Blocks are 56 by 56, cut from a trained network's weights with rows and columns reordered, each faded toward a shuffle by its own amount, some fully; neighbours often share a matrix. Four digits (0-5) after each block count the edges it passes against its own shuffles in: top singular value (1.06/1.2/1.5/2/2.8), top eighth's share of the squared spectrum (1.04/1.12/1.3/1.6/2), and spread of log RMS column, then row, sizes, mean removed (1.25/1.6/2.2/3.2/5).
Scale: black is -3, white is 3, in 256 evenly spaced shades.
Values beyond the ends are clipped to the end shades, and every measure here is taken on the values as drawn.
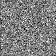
0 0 0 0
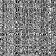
3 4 2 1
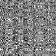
3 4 1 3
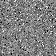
0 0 0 0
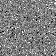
0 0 0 0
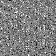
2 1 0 0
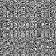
4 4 1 2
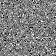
0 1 0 0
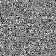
2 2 0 0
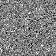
2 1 0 0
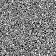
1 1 0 0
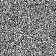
1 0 0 0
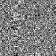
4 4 2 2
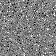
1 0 0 0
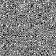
3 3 0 2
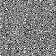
3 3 0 1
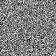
2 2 0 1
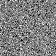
0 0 0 0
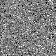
1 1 0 0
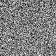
0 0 0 0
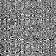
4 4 0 2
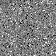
0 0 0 0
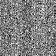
2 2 0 1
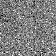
1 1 0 0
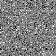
3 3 1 1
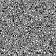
3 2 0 1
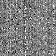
3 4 2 1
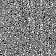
2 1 0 0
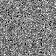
1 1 0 0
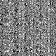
3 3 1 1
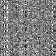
4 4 2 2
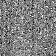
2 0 0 0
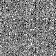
2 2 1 0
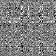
3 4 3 2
